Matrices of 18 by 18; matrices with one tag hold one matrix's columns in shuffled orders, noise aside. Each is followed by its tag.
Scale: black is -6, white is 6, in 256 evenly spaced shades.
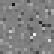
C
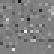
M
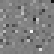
M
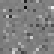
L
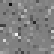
C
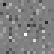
C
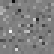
M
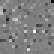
M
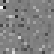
L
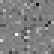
C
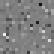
C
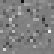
M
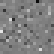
M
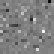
M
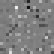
L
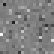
C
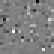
M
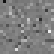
M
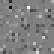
L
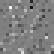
L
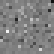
M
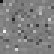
M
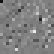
M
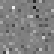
L
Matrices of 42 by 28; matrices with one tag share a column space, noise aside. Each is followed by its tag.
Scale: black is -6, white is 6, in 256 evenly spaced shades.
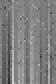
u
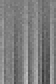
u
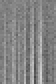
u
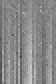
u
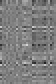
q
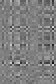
q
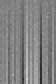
u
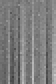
u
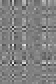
q
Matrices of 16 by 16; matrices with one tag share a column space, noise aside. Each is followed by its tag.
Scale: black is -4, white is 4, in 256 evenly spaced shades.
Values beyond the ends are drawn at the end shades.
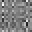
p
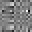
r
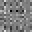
r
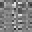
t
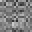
p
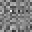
r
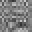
p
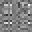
t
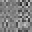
p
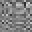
t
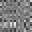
p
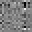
t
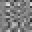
p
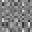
p
